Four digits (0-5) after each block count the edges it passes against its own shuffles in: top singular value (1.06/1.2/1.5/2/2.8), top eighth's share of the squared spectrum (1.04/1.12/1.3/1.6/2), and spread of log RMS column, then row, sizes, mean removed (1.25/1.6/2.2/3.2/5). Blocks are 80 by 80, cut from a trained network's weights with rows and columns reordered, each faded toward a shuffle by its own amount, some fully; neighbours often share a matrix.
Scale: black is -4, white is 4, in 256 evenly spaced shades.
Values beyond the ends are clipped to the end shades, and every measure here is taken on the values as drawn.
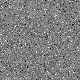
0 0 0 0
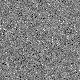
0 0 0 0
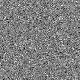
3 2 0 1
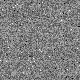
1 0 0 0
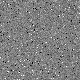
0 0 0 0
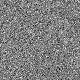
2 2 0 0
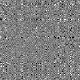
4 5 3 3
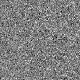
3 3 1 1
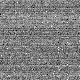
4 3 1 1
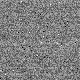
1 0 0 0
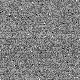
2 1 0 0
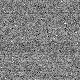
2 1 0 0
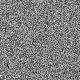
0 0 0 0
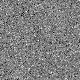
1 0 0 0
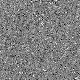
1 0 0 0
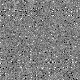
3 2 1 2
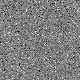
0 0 0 0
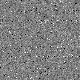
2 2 0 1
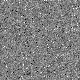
0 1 0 0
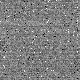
2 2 1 0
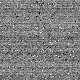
3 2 0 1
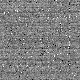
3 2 1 0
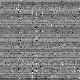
4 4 2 2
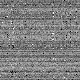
4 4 2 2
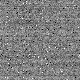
2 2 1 0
